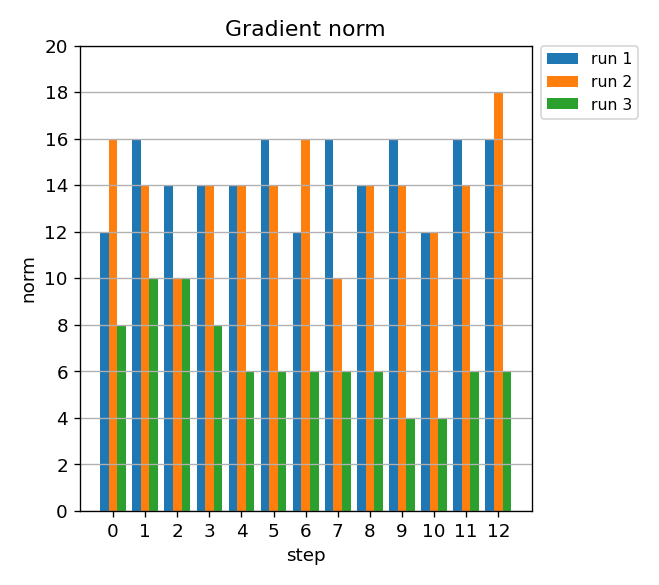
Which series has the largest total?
run 1
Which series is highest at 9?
run 1
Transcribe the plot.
Title: Gradient norm
x-axis: step, ticks 0 1 2 3 4 5 6 7 8 9 10 11 12
y-axis: norm, ticks 0 2 4 6 8 10 12 14 16 18 20
Legend: run 1, run 2, run 3
Values:
run 1: 12 16 14 14 14 16 12 16 14 16 12 16 16
run 2: 16 14 10 14 14 14 16 10 14 14 12 14 18
run 3: 8 10 10 8 6 6 6 6 6 4 4 6 6
